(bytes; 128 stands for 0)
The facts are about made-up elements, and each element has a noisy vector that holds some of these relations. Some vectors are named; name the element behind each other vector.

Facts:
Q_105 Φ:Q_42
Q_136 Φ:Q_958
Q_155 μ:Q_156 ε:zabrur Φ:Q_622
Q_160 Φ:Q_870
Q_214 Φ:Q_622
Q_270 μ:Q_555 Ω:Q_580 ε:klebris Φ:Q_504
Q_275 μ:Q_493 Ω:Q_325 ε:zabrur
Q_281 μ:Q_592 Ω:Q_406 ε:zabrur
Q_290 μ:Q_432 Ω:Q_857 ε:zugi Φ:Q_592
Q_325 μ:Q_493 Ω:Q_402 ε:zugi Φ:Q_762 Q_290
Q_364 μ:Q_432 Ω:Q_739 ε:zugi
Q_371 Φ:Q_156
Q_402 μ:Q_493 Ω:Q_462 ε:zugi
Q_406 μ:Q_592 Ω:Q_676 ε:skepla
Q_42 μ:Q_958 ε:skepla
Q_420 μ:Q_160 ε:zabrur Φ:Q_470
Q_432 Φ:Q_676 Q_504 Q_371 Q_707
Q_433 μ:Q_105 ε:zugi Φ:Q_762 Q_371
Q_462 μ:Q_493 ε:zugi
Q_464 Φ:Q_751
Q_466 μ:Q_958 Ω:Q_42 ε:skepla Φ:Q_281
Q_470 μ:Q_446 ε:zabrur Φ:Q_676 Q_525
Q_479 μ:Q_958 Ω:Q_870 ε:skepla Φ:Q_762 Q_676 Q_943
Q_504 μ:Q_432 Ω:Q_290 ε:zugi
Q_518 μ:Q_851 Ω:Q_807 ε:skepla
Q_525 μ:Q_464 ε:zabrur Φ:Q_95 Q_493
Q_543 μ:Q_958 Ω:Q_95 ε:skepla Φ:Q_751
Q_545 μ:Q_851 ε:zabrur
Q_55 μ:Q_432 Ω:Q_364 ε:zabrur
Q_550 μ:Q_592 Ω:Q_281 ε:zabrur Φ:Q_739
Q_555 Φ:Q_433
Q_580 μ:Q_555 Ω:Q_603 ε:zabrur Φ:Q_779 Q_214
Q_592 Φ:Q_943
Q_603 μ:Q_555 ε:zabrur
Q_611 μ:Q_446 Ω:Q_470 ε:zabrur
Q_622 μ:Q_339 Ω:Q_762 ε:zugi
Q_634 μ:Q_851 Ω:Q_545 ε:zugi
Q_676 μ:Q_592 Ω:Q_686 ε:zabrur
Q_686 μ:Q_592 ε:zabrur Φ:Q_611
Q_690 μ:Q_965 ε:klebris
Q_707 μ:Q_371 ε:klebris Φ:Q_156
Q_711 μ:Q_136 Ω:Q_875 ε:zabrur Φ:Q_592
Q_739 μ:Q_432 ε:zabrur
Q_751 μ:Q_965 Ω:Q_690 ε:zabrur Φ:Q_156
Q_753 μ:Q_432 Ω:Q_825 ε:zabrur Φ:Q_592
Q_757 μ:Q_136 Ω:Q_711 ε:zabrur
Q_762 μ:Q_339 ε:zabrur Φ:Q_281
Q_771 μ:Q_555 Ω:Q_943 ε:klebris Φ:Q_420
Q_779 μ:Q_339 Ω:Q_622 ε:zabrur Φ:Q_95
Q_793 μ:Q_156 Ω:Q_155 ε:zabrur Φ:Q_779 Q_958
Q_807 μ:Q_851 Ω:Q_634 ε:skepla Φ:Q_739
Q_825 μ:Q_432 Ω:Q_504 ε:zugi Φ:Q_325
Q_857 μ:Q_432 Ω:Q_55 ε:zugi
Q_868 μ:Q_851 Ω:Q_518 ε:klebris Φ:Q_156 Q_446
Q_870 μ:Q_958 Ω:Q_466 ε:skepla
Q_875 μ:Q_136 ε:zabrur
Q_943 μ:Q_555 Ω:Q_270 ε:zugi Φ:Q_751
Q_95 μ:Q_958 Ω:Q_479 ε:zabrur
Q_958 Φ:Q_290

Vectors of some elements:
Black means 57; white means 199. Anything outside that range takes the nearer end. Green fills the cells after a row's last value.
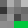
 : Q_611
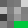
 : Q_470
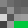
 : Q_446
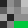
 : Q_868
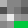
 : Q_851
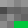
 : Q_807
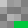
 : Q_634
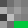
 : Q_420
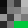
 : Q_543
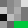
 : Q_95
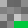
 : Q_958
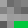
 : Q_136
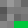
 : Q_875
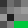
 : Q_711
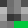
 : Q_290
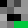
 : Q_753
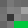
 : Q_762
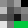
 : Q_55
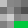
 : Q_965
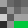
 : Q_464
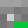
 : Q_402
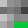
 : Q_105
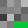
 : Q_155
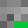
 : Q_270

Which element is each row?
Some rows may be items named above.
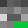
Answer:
Q_432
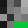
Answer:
Q_543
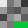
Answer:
Q_42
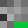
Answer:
Q_420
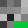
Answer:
Q_943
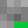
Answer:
Q_690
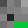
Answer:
Q_281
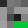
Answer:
Q_504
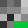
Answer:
Q_943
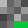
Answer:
Q_466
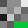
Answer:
Q_779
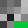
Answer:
Q_943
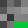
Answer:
Q_711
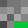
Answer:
Q_433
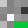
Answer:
Q_214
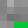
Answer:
Q_690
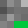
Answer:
Q_518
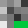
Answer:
Q_857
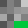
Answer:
Q_325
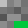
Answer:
Q_870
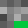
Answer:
Q_676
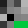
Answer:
Q_751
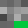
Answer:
Q_676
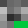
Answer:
Q_290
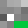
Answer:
Q_622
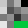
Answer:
Q_364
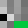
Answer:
Q_580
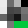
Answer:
Q_739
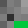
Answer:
Q_281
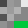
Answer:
Q_771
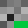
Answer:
Q_707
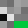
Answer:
Q_525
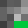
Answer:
Q_479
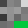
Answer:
Q_793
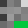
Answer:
Q_793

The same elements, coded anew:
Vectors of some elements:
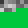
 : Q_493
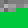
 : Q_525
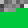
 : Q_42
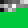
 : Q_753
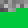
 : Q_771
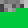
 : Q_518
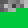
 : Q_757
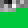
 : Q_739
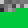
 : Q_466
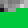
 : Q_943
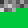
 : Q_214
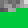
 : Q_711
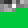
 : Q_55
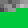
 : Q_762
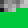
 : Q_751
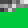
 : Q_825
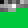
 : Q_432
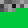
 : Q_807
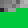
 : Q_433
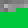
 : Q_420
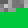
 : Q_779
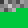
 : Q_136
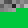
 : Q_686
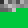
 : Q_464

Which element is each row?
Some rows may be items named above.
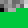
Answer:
Q_543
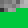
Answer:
Q_433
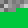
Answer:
Q_95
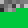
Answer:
Q_466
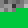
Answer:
Q_580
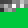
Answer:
Q_504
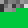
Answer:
Q_870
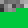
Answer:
Q_406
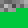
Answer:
Q_155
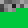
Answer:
Q_807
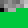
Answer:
Q_868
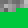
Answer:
Q_470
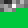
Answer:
Q_857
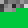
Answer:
Q_870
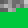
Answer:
Q_793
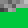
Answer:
Q_325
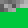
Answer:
Q_281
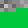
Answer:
Q_622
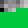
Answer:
Q_751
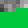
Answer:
Q_270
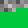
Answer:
Q_958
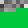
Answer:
Q_42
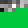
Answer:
Q_290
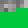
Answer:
Q_470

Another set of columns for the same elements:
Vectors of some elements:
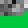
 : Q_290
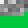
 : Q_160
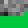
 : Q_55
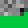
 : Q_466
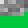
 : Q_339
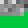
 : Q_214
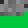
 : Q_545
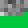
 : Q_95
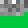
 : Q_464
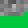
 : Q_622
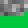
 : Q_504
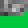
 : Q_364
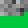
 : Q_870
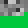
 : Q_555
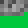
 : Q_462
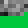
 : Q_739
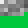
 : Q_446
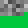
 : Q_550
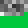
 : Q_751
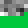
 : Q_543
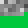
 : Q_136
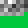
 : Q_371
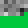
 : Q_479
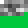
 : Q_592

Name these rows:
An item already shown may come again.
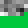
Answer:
Q_543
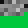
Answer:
Q_470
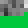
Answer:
Q_753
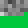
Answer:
Q_95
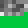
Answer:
Q_868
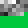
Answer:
Q_432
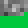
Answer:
Q_857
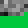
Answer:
Q_739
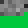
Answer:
Q_155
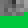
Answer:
Q_711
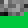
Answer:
Q_739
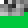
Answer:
Q_958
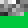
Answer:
Q_432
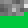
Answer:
Q_825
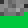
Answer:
Q_155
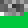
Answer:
Q_751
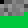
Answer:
Q_580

